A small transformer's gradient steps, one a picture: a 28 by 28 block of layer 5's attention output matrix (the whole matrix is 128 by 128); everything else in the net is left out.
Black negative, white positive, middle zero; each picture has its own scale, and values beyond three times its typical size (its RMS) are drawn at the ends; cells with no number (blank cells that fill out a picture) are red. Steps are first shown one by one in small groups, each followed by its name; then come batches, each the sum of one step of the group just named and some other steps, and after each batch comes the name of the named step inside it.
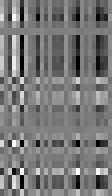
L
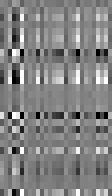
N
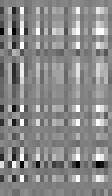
N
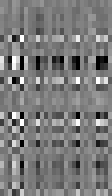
N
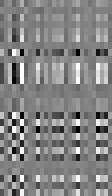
N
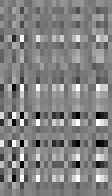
L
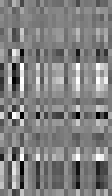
N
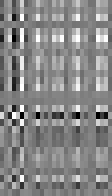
N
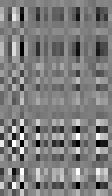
L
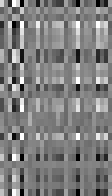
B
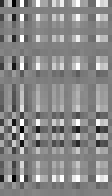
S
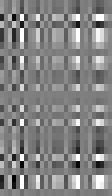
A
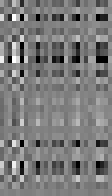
B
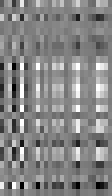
S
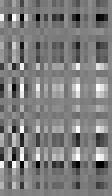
A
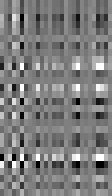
A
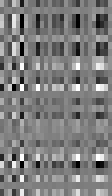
A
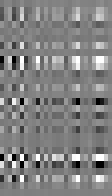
A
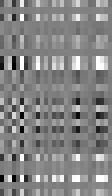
S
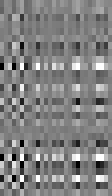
S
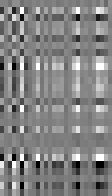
B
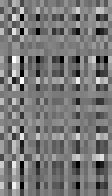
B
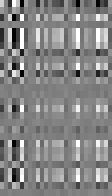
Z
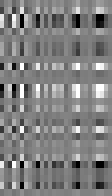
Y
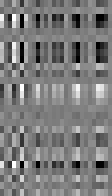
Y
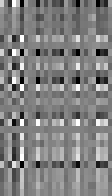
Z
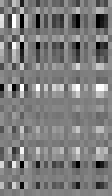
Y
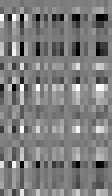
Y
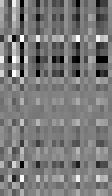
Z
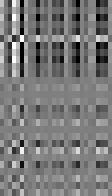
Z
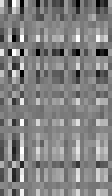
Z
